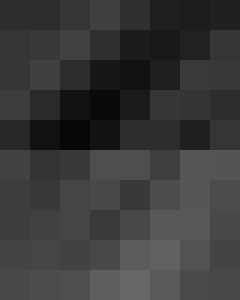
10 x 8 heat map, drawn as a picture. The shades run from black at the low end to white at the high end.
Calmest part: bottom left. Grain: diagonal, up to the right. Average level on the scale: 20%. Seam: horizontal, 50% of the way down, the bottom part higher.
